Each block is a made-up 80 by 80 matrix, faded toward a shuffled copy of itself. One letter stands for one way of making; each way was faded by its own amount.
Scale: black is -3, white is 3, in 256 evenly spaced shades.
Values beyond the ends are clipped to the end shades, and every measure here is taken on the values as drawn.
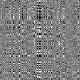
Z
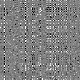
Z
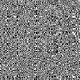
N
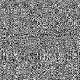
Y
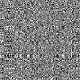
N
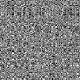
Y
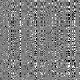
Z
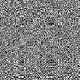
N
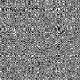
N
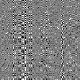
Z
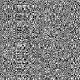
N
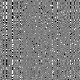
Z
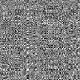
N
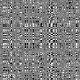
Z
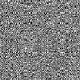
N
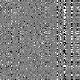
Z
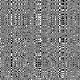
Z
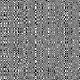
Z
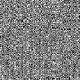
Y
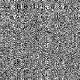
Y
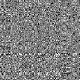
N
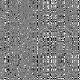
Z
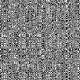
N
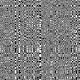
Z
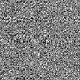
Y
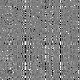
Z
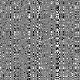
Z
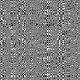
Z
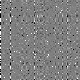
Z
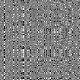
Z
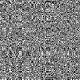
N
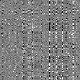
Z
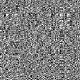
Y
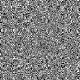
Y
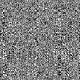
Y
